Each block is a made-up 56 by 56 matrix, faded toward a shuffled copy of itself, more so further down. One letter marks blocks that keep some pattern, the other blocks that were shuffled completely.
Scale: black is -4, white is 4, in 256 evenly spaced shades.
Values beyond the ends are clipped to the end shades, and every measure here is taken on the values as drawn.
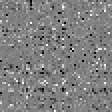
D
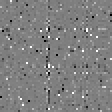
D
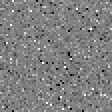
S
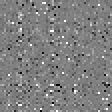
D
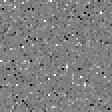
S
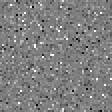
S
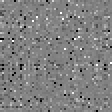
D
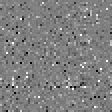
D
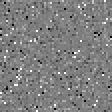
S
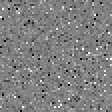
S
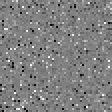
S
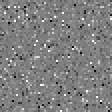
S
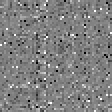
D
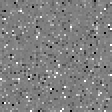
S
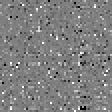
D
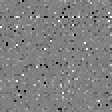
D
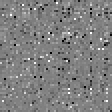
D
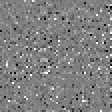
D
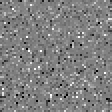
S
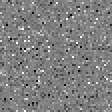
S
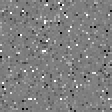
S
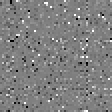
D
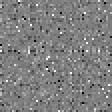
D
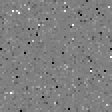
S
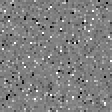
S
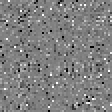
D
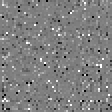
D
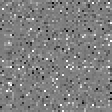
D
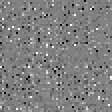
D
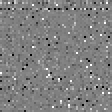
D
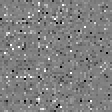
D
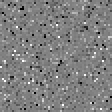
S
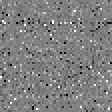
D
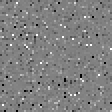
S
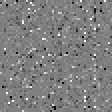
D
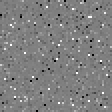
S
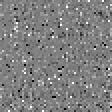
D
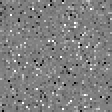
S
